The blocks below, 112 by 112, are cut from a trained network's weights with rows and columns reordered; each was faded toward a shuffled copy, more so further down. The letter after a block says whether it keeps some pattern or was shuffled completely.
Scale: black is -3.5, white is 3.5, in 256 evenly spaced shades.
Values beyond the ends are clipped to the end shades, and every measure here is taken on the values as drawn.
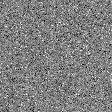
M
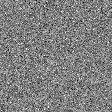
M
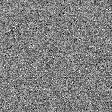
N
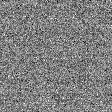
N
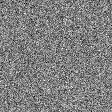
M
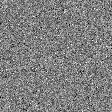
M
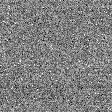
N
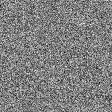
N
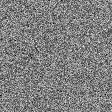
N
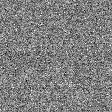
N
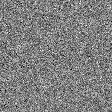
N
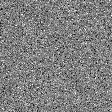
M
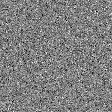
M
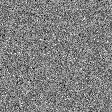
M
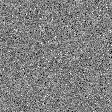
M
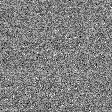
N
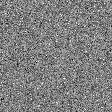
M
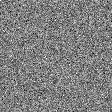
M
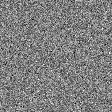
M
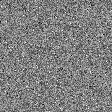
M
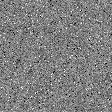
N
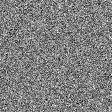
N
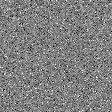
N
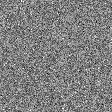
M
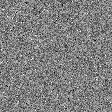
M
